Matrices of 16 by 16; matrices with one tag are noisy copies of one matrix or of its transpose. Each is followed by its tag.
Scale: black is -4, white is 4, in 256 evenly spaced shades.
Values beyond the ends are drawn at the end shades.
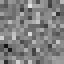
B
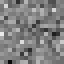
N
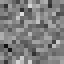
B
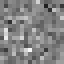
B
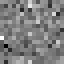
B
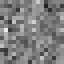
B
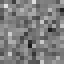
N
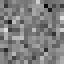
B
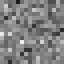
N
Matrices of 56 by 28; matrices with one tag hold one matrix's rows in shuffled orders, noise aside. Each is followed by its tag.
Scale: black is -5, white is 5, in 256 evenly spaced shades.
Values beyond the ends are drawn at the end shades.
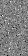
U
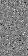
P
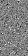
U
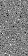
U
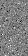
U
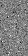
U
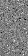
P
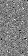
P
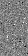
P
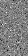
U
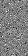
U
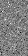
U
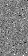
P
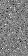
U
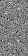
U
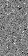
P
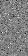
U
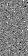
P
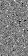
P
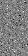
P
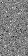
U
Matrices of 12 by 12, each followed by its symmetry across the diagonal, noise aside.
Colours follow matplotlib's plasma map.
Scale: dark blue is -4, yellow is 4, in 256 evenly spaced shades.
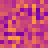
antisymmetric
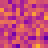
antisymmetric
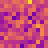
neither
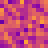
antisymmetric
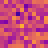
neither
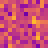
neither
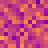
antisymmetric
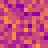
antisymmetric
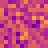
antisymmetric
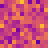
neither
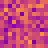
antisymmetric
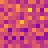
neither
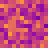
neither
